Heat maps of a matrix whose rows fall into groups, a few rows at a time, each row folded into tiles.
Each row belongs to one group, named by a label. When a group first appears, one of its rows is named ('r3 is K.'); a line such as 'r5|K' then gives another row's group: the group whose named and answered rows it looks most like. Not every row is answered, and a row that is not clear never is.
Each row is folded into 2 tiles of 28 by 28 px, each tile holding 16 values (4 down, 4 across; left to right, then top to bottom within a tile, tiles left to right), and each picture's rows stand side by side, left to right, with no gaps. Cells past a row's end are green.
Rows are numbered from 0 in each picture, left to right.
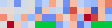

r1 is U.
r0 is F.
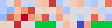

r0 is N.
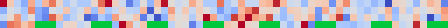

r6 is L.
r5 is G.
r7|G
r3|U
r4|N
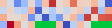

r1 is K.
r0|F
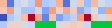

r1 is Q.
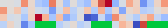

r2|U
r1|F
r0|U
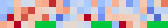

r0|N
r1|Q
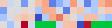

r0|G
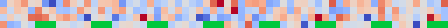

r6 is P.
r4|G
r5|U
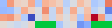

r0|P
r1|U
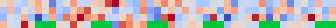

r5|Q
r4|Q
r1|N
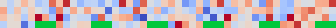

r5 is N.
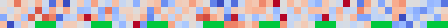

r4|N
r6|P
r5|P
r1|Q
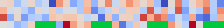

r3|G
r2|K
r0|L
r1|F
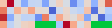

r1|F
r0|P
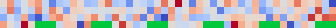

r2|F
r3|P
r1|U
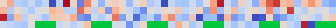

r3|F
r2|L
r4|F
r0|L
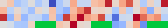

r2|N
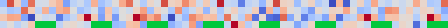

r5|L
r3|N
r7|U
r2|N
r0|P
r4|F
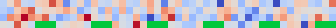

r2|G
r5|U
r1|Q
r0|N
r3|L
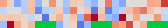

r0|F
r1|U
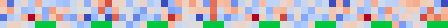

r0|Q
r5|L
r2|L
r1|F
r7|K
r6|Q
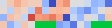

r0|K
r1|L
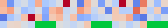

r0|Q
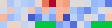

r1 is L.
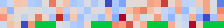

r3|G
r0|U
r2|N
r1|L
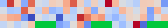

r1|N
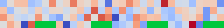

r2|N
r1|K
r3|G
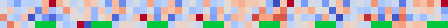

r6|Q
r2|Q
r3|Q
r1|G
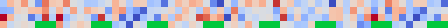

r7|L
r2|L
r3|K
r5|L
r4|N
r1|P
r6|U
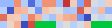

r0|U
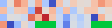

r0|K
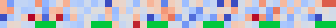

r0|Q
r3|L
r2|G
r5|F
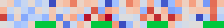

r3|P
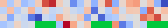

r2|K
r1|F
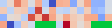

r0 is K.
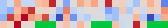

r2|G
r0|N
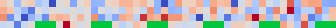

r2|K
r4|Q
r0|L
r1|F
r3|P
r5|G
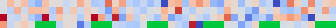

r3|G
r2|L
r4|L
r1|U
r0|P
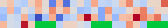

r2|N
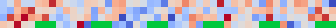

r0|N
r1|G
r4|P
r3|N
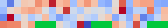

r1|G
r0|N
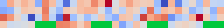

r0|P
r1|N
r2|K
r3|Q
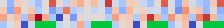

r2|U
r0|U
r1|N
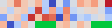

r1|N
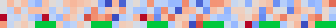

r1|K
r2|Q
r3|U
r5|U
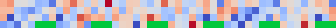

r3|G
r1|N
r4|L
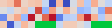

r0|K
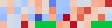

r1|N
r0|G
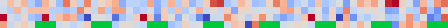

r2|Q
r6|N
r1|P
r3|F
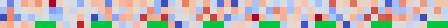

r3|K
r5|U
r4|Q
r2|K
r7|P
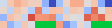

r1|K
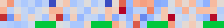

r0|L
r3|P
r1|L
